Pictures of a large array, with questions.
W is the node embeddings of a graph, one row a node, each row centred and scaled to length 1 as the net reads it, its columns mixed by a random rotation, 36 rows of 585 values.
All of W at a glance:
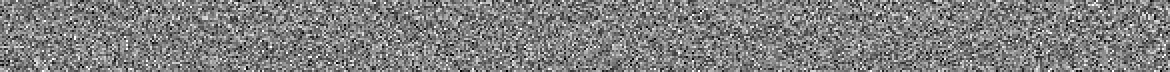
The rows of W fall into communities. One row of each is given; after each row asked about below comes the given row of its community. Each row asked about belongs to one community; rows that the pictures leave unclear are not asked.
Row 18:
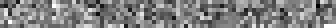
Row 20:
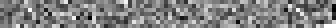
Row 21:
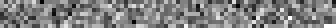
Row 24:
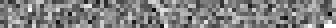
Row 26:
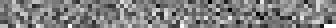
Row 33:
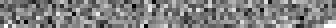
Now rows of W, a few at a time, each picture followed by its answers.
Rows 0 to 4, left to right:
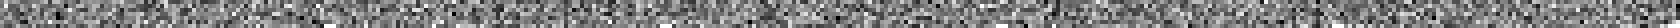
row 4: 20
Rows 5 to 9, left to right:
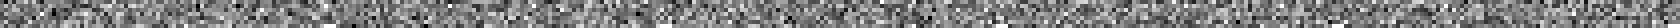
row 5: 21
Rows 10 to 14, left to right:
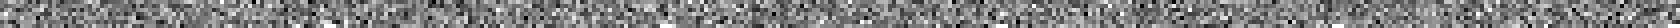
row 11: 24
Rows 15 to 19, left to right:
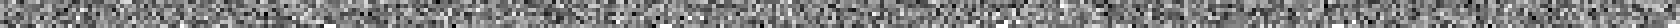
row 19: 33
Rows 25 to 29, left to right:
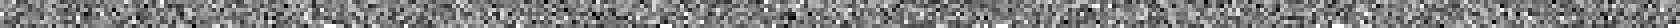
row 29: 26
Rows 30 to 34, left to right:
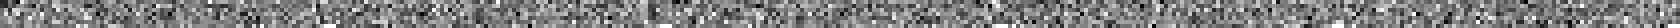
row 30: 18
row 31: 33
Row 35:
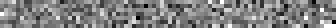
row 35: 20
